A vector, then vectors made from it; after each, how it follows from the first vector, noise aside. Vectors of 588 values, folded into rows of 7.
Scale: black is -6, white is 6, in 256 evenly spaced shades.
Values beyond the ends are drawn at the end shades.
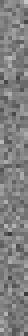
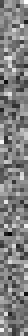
scaled up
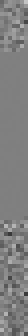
partly zeroed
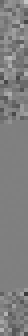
partly zeroed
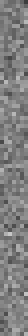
negated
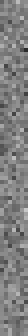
wrapped around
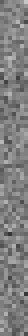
copied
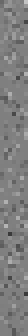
partly zeroed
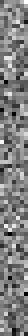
scaled up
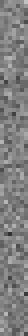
copied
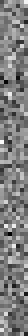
scaled up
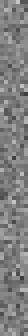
wrapped around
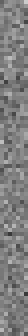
copied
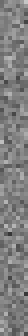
copied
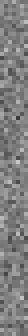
wrapped around
